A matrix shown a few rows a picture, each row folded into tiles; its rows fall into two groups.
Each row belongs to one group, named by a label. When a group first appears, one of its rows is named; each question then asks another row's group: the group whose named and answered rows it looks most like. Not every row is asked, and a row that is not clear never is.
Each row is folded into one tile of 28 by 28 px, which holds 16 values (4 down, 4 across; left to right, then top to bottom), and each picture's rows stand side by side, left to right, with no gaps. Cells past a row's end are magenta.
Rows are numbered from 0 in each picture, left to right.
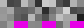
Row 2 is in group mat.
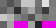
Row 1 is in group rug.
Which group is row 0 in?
mat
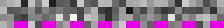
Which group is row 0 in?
rug
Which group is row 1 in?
rug
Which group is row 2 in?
mat
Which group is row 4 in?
mat
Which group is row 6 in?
mat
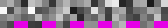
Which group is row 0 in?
rug
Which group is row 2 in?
mat
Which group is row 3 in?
mat
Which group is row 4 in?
mat
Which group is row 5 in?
mat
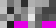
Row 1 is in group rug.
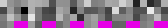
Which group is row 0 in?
mat
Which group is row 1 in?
rug
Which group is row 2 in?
mat
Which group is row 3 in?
mat
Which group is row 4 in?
rug
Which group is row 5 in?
mat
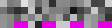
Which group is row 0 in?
mat
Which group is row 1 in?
rug
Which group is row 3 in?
mat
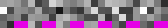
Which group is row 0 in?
rug
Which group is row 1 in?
mat
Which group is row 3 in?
mat
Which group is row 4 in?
rug
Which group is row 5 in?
rug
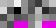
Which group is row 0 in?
rug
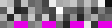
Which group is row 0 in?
mat
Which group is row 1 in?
mat
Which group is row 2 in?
rug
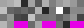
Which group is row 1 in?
mat
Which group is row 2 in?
rug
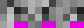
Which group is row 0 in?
mat
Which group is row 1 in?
rug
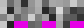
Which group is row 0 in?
rug
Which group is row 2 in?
rug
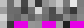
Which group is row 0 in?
rug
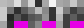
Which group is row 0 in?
rug
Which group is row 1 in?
mat
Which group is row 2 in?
rug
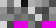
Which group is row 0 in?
rug
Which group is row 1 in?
rug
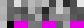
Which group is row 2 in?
mat
